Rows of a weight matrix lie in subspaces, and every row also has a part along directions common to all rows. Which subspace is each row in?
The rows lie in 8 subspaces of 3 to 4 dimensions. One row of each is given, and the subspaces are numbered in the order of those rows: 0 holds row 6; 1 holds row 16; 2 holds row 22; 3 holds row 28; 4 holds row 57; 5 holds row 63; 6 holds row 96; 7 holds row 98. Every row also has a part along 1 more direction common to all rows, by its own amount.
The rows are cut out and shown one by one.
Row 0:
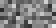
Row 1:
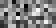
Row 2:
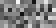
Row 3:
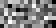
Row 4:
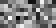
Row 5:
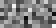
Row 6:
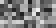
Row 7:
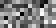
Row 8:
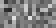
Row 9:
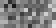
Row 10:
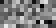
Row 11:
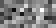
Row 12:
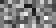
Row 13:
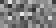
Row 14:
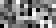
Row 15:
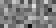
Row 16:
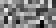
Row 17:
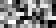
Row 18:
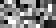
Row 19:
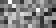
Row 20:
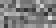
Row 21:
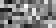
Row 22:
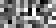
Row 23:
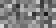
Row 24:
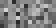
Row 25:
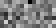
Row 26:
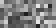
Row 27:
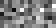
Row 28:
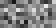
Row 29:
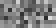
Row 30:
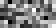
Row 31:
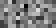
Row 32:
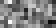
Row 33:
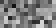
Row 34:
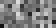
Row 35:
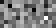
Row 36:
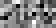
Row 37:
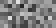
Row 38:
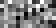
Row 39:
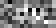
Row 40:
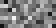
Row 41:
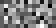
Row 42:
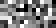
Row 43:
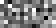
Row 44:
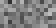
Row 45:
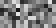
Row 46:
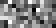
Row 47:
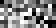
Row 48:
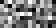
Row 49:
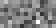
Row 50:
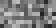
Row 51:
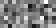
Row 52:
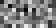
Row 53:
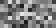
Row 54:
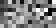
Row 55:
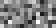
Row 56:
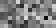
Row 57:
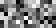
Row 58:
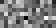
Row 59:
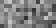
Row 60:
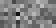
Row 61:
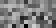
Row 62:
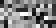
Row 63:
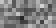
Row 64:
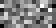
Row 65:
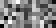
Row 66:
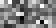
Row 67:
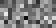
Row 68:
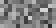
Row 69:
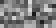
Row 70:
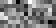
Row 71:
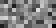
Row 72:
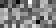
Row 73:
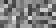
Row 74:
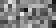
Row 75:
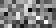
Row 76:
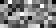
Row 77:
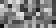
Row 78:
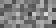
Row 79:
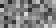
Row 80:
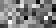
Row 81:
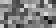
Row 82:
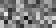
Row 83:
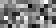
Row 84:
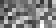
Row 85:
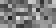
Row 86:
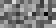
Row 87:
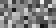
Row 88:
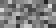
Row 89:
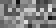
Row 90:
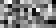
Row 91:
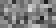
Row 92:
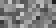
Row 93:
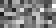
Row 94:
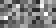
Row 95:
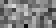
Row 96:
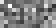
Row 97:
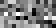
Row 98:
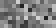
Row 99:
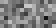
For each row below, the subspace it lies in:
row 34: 0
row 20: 5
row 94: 0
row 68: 2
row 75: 7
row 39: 7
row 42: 3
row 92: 3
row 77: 0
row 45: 3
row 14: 0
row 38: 5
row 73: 2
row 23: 0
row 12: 6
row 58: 4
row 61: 1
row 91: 3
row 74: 1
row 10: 5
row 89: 5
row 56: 7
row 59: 7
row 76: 7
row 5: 2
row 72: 4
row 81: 6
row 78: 0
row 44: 1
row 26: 5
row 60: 3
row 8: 2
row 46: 2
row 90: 6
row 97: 3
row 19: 1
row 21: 2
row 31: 3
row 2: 5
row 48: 7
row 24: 3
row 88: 2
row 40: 2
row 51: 3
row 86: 0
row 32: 6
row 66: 5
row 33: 1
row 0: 2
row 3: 0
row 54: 1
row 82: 4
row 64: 2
